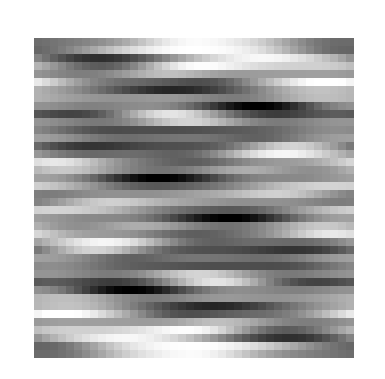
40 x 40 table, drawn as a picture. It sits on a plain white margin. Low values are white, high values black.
A half turn leaves it unchanged. The grain runs across in streaks. The ninth with the highest average is the centre.
